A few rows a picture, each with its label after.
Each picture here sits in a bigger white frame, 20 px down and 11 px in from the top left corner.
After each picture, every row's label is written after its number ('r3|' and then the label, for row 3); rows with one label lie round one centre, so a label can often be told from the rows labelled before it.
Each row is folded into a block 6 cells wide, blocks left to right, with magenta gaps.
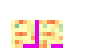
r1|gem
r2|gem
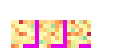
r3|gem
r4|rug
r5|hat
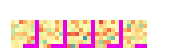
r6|gem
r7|rug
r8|hat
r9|hat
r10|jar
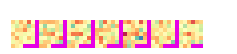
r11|jar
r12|gem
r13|gem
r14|jar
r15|hat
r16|jar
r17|gem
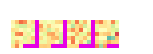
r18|gem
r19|rug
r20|jar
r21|hat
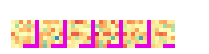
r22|jar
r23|hat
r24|gem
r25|hat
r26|hat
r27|gem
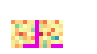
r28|gem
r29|hat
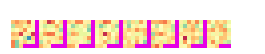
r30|hat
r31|gem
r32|gem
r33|gem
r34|jar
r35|gem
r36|jar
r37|jar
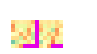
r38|rug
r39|rug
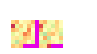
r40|rug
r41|rug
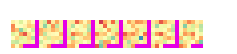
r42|rug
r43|jar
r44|gem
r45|hat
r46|hat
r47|gem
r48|gem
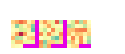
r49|gem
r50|hat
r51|jar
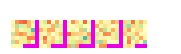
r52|gem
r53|jar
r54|hat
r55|rug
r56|jar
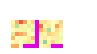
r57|gem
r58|rug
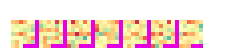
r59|gem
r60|jar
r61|hat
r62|rug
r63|gem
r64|hat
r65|gem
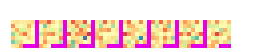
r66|rug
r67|gem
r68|hat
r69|jar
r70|hat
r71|jar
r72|hat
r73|gem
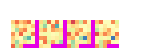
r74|hat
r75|jar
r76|hat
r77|hat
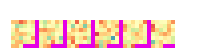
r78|gem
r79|jar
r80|jar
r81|hat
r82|rug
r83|rug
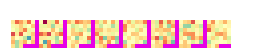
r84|hat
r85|hat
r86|gem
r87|jar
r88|rug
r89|jar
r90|gem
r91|rug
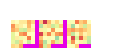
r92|rug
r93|hat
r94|jar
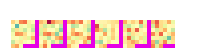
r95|gem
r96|gem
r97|gem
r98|rug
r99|jar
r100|hat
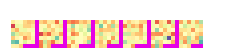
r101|rug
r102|hat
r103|gem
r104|jar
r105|rug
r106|hat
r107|jar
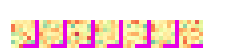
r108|rug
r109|jar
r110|gem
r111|rug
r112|gem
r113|rug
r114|jar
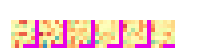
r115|gem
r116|hat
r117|jar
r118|rug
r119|rug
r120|rug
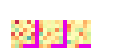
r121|hat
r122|rug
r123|rug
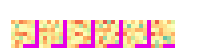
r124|gem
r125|jar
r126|gem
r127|jar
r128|jar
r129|hat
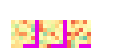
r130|gem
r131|rug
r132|hat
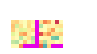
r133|rug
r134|hat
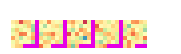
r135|gem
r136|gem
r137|hat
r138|rug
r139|gem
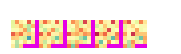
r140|hat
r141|hat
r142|hat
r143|hat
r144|hat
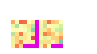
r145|gem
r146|gem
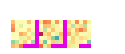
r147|rug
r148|hat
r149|jar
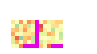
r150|jar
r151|rug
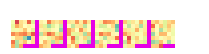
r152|hat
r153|gem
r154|jar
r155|gem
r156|jar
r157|rug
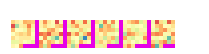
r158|rug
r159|hat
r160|hat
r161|jar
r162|gem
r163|hat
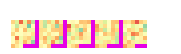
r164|jar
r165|jar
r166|rug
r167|rug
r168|gem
